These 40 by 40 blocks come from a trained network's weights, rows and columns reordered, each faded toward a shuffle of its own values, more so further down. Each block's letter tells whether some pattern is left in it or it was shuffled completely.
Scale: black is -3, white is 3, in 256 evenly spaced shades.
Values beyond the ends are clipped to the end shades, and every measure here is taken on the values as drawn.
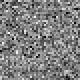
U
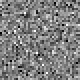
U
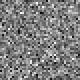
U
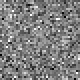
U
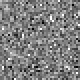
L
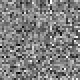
L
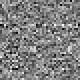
L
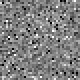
U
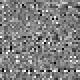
L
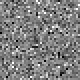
U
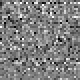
L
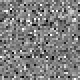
L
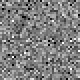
L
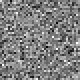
U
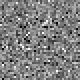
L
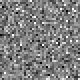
U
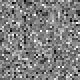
U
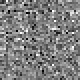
L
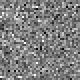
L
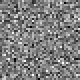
L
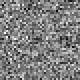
L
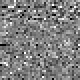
L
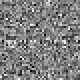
L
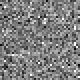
L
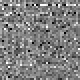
L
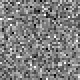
U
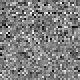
L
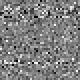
L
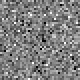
U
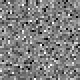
U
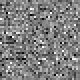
L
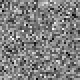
U
